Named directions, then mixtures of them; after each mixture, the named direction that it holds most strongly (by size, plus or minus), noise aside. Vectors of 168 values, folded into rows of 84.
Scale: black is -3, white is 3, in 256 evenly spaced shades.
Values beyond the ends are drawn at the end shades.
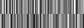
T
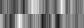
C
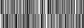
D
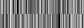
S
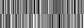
T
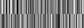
S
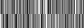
D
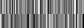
T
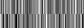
D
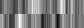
C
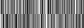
D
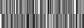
T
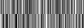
D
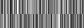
S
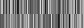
S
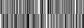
D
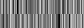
S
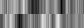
C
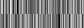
S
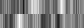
C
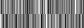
D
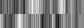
C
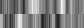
C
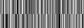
S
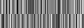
S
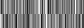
D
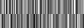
T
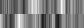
C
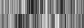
C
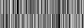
S
